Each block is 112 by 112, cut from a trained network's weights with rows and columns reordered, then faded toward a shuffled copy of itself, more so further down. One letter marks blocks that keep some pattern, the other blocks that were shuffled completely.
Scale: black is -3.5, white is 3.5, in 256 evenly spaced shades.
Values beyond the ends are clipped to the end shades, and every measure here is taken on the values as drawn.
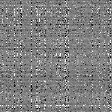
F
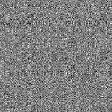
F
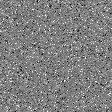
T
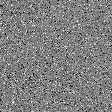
T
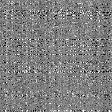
F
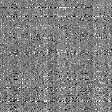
F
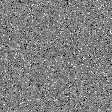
T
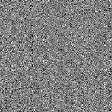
F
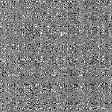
F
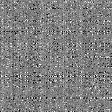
F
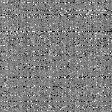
F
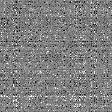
F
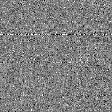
F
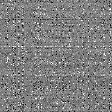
F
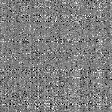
F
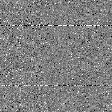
F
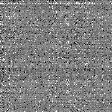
F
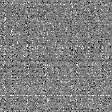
F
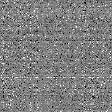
F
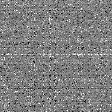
F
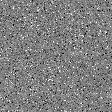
T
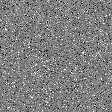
T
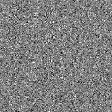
F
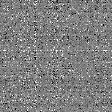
F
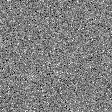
T
